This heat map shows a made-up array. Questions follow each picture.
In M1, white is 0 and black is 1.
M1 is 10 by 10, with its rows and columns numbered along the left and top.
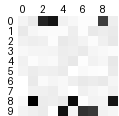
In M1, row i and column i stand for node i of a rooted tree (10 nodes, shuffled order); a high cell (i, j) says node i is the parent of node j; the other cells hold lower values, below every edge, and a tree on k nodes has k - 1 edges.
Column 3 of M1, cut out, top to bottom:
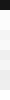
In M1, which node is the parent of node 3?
0
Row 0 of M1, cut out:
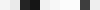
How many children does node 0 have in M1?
3
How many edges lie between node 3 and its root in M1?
1
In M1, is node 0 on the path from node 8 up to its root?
yes
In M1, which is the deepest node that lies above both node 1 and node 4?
8
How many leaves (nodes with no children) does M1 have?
7
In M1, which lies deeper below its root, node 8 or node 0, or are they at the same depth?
node 8
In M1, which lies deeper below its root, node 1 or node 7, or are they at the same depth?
node 7
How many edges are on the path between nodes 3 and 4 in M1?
4
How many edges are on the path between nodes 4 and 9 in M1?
1
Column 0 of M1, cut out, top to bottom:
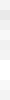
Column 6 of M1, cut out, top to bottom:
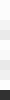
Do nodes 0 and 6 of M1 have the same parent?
no
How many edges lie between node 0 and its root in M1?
0
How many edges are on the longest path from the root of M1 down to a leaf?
3
